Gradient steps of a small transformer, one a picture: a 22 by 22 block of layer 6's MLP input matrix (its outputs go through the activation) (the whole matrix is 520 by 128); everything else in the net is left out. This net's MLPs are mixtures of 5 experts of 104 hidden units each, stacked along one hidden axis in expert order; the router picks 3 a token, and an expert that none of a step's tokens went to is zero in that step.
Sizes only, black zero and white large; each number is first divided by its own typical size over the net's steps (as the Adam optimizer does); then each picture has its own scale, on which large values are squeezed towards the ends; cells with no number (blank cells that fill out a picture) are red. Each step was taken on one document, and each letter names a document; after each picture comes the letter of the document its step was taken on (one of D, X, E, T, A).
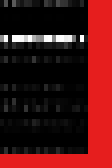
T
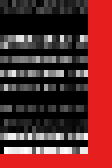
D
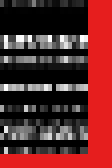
D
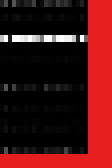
T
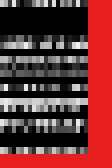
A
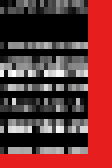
A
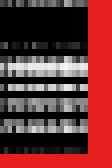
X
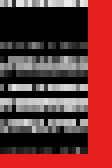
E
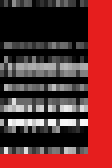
X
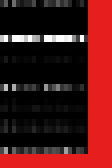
T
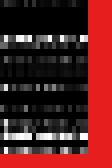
D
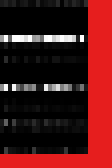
T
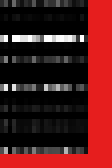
T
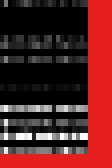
D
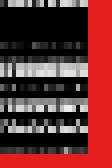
X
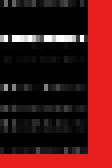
T
